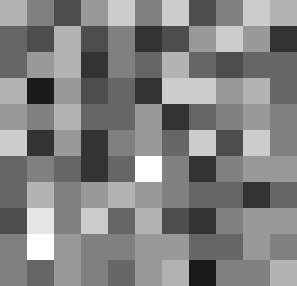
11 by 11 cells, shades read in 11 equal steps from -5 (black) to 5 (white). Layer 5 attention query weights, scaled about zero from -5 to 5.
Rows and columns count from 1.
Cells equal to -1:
24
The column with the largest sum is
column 10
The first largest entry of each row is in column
5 9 3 7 3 1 6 2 2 2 7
